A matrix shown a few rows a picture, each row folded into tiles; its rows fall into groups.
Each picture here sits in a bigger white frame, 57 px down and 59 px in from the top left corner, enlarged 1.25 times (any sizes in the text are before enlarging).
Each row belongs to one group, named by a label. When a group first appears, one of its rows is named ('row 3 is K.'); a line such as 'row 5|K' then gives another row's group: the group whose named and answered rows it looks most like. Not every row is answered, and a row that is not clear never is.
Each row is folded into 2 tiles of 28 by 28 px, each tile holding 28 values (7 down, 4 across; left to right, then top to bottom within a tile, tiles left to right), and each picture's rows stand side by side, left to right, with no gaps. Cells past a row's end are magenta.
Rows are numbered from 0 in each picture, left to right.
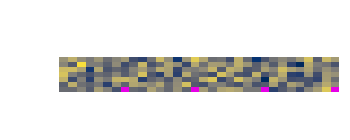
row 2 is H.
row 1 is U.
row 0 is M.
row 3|U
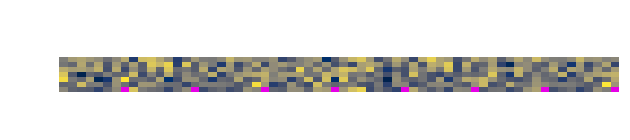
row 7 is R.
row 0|M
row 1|M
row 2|R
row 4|M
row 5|M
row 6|U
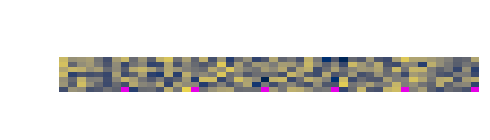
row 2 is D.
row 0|M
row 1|U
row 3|H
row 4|U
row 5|M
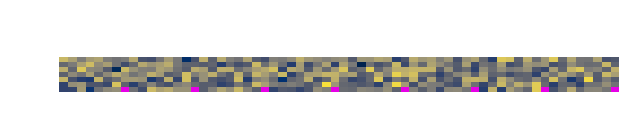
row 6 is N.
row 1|H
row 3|R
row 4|R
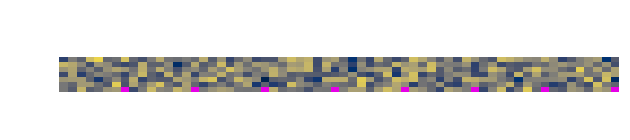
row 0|U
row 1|U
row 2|D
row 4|N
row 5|M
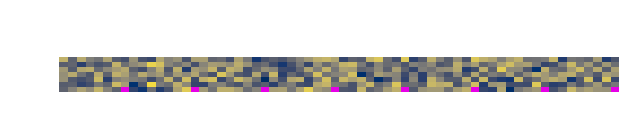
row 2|H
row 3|N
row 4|U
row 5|N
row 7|D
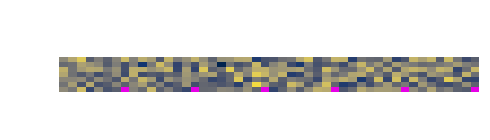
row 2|R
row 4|D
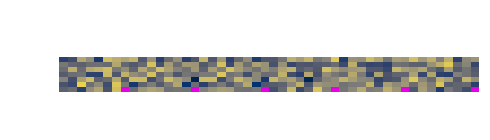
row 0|N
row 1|D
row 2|D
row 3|U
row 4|U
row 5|M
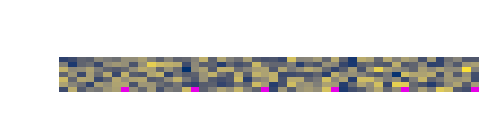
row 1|H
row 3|N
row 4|N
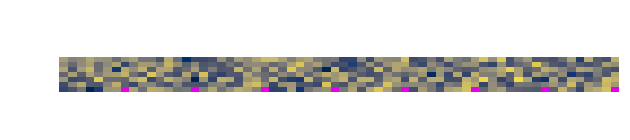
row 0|R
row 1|H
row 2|N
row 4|N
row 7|N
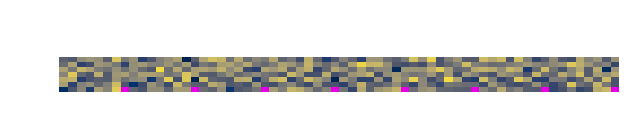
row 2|H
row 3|H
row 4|H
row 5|D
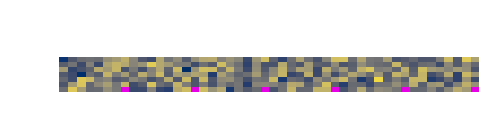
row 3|U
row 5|U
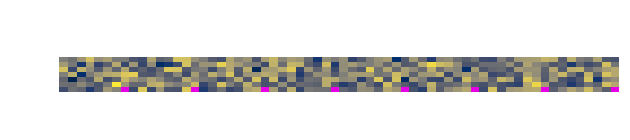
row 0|R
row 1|N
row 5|H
